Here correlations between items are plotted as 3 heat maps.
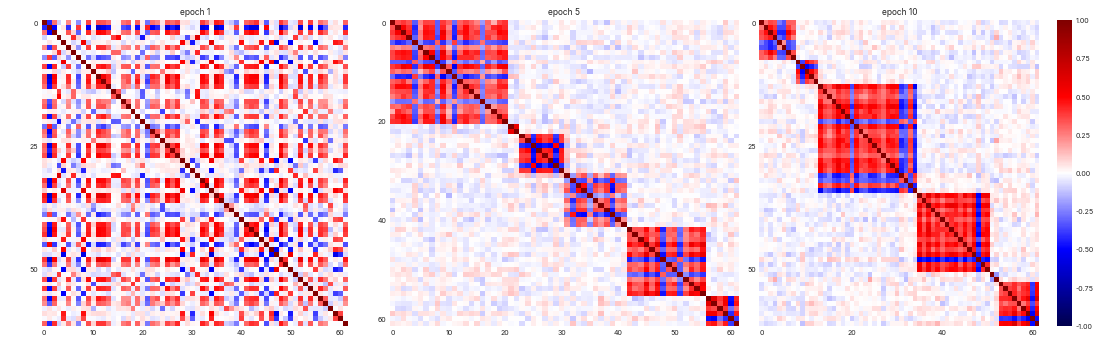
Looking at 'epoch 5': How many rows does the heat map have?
62
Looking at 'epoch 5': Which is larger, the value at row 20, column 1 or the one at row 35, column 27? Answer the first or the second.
the first
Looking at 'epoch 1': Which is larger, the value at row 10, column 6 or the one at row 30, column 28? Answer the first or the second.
the first
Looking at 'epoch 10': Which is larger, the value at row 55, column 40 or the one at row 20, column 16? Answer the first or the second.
the first
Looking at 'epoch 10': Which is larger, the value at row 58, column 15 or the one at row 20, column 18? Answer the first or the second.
the first
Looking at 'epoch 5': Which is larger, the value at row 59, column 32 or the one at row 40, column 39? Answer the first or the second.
the first
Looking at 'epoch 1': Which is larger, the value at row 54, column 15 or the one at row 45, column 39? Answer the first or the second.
the second
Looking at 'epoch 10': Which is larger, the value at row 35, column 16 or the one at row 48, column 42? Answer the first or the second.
the first
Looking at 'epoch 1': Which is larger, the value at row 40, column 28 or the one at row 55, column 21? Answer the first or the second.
the first
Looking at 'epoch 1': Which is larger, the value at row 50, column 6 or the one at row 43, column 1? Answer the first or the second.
the first
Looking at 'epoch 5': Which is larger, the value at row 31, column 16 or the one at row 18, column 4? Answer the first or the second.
the first
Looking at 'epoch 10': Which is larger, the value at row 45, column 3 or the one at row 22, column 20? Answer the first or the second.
the first
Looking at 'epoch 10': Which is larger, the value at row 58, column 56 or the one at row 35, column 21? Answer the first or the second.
the first
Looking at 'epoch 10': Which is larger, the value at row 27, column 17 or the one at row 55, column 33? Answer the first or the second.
the first
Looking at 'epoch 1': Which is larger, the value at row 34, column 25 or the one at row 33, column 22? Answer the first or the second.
the second
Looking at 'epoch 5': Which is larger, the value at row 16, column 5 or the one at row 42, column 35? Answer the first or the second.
the second
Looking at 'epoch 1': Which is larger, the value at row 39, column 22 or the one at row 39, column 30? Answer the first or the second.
the second
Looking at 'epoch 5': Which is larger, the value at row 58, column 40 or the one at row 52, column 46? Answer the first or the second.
the second
